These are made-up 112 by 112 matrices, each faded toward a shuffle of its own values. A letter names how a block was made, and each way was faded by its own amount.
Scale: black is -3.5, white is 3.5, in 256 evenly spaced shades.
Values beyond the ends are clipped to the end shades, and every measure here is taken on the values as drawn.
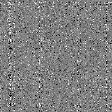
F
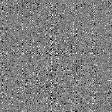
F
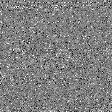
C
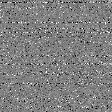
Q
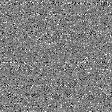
C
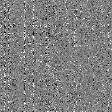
F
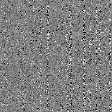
F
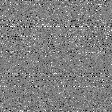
Q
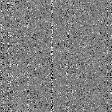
F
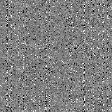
F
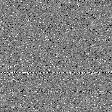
C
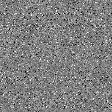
C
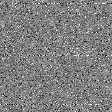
C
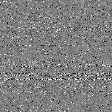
Q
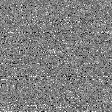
C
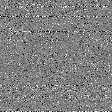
C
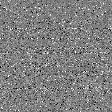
C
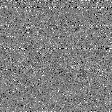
C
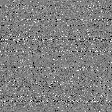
Q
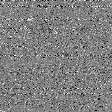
Q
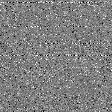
C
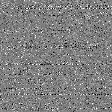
Q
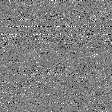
Q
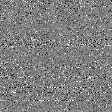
Q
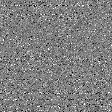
C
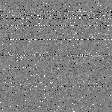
Q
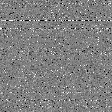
Q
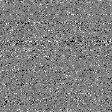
Q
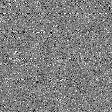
C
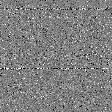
C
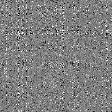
F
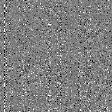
F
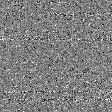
C
